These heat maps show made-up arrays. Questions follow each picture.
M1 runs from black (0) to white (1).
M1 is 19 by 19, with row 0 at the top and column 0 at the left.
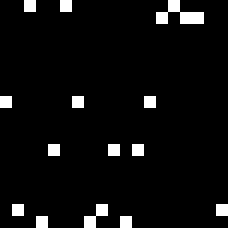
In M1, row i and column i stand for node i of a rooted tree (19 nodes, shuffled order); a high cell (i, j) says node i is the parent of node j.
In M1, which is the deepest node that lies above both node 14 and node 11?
8
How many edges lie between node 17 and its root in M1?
0
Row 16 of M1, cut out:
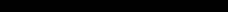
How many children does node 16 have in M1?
0
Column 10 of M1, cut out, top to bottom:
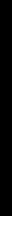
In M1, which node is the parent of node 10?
18
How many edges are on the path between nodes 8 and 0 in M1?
1
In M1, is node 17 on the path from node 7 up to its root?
yes
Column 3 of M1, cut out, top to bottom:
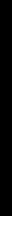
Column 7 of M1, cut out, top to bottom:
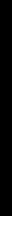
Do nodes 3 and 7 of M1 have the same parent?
yes
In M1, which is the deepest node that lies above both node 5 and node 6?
8
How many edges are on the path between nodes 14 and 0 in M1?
1
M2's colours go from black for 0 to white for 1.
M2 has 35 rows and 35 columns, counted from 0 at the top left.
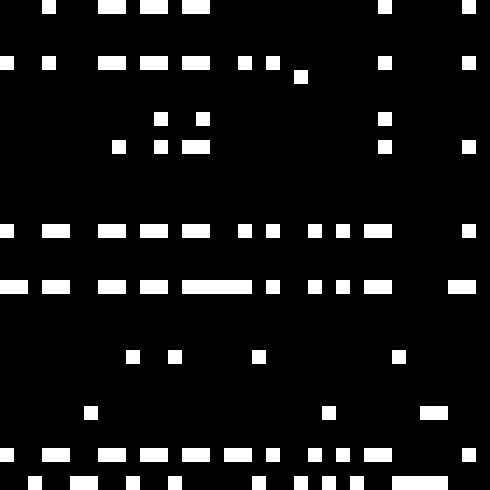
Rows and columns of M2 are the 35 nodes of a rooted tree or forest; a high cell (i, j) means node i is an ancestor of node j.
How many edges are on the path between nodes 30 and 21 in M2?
4
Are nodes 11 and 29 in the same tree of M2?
no
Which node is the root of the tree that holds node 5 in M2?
34
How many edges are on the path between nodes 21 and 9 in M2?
4
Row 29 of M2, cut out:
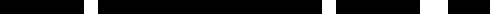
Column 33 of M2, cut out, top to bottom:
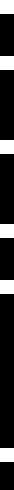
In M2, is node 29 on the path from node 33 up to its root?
no
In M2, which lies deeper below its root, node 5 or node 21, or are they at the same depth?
node 21
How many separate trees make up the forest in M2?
2
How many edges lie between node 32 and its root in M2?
1
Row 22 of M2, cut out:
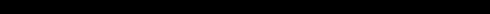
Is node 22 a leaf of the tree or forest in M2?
yes
